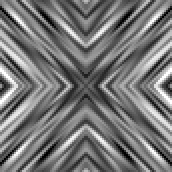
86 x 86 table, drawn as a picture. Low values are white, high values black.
Mirror symmetry: left to right and top to bottom. Ninth with the highest average: centre. Odd rows or columns: none. Slope: none.
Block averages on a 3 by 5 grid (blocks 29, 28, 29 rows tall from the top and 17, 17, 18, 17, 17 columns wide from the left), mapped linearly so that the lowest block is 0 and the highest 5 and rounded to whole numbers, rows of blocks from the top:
1 3 2 3 1
0 2 5 2 0
1 3 2 3 1
